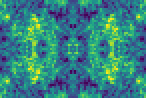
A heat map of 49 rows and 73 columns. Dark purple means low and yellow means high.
The histogram is bell-shaped. Its left and right halves mirror each other, and so do its top and bottom. The texture is blotchy. There is no overall slope. No seam splits the table.
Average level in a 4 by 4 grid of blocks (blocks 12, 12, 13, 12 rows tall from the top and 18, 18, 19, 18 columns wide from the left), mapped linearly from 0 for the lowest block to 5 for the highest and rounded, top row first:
3 0 0 3 | 5 4 4 5 | 5 4 4 5 | 3 0 0 3
